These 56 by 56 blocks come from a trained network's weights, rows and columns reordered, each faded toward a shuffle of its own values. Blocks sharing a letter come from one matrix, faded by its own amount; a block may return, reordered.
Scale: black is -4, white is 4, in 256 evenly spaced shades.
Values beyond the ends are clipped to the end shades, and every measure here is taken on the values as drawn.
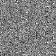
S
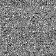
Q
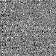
Q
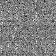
Q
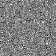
S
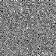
S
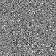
S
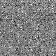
Q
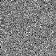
S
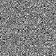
S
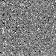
Q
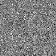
S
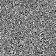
S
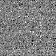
Q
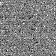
Q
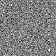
S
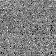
Q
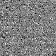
Q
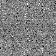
Q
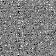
Q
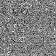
Q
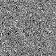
S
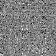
Q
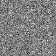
S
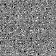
Q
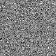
S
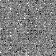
Q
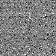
Q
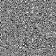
S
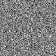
S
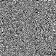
S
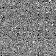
Q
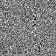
S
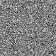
S
